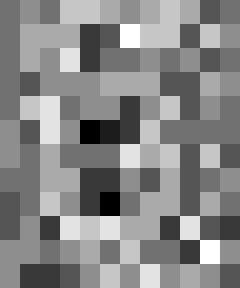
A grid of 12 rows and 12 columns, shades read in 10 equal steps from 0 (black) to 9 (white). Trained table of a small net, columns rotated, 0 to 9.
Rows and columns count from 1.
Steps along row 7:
down up down same same up down up down up down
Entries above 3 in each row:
11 9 10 9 10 8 10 8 8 7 11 8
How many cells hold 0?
2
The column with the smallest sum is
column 5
